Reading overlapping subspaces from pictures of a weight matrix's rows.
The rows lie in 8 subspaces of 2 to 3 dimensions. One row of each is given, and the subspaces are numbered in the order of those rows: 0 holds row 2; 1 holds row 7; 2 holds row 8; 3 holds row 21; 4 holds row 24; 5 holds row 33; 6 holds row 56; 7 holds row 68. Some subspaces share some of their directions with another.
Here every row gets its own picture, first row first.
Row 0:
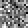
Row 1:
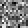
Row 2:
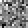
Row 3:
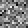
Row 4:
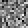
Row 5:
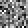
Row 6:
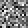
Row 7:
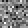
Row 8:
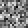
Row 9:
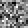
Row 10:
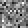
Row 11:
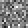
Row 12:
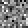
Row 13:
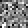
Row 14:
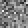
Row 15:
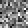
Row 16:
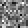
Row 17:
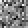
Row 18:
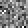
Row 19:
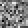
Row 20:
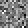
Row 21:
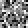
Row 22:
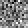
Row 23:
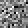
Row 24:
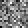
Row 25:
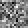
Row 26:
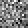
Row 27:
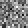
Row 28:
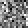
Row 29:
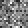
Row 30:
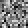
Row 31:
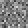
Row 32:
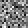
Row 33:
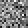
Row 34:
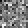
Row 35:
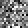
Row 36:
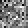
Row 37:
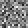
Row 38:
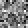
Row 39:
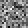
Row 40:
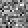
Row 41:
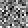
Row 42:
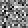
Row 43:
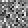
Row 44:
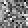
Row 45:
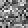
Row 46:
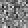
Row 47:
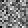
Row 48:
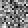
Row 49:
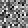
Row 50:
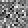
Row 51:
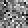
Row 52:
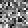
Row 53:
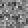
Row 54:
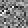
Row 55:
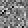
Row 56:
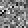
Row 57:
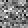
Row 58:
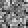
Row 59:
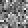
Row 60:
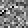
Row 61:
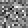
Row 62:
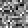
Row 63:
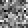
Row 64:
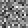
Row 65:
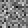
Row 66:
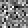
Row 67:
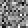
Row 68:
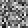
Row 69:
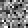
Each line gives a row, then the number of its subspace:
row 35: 4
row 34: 0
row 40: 1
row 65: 4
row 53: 2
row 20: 6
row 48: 4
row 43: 7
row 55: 6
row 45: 1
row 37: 1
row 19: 7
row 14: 7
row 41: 4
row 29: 4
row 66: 5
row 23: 7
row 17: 0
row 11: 1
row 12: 0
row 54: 6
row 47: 4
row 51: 0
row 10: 2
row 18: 6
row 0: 4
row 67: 2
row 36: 0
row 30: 3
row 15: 3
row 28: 0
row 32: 4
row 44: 0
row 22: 5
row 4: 7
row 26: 5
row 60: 6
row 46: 5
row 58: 3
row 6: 1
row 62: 1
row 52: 3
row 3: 6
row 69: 1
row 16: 2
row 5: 6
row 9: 2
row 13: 0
